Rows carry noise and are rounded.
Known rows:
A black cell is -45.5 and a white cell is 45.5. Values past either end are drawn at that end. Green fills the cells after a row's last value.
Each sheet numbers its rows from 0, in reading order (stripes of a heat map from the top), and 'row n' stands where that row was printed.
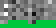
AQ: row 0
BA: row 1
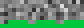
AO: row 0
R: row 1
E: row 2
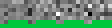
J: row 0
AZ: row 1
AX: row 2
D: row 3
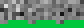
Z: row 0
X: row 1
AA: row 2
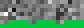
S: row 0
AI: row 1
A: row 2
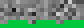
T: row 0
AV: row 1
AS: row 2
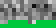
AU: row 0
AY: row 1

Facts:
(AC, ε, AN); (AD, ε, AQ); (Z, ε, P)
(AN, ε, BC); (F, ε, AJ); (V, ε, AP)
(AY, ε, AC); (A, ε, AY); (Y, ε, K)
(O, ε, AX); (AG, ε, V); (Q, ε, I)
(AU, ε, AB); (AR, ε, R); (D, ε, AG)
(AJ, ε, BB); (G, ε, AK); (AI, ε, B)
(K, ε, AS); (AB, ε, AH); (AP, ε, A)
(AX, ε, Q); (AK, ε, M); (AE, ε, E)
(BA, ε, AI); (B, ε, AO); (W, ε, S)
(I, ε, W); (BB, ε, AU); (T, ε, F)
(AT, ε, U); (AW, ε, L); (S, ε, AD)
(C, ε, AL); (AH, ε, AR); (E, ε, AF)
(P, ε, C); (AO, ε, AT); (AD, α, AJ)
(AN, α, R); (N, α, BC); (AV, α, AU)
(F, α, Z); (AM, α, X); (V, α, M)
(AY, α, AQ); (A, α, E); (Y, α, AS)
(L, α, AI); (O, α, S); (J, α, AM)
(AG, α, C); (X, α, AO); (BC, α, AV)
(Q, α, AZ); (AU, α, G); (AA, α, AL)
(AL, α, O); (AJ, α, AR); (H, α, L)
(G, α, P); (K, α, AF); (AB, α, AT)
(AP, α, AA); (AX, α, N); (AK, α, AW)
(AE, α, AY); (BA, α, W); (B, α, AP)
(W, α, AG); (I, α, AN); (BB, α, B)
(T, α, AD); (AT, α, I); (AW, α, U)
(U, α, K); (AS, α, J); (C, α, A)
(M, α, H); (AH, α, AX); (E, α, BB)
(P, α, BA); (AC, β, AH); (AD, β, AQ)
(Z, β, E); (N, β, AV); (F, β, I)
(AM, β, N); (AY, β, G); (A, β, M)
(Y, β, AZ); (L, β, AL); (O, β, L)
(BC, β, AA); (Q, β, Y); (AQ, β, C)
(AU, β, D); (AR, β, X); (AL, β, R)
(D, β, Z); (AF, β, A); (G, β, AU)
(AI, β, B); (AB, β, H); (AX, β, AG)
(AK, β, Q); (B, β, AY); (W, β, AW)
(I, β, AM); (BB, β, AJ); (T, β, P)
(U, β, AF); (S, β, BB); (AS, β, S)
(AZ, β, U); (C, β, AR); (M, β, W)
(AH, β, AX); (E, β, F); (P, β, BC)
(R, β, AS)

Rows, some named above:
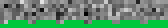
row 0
AY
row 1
AJ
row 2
A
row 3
U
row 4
AK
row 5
T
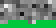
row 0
I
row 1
AY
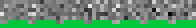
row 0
O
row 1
AD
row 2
AC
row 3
Z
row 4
AR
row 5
BB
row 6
F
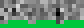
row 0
AH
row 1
AB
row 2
AF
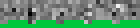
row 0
T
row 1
AF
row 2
AE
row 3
W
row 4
I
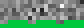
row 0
AB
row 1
AH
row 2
L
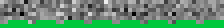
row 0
BC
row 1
W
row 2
C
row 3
B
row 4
P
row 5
AN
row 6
K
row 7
AB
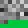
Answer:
Y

